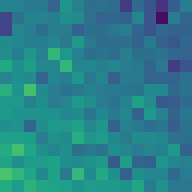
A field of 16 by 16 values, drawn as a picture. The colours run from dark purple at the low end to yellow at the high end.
The ninth with the lowest average is the top right. The bottom left is the ninth with the highest average. Neither half mirrors the other. No row or column stands out. The field climbs toward the bottom left.
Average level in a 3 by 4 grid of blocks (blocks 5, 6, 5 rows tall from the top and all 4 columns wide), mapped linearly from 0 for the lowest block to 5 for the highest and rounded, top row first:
2210 / 4321 / 5432
